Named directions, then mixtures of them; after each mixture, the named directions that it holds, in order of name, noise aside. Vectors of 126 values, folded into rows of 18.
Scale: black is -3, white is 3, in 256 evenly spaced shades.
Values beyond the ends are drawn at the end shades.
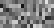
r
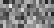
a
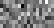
a, r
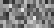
a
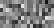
r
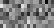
a, r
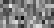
a, r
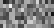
a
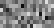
r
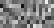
r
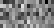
a, r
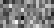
a, r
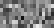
a, r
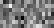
a, r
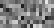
r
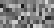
r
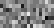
r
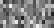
a, r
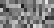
r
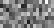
a, r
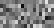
r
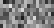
a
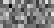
a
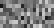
r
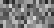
a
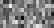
a, r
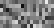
r
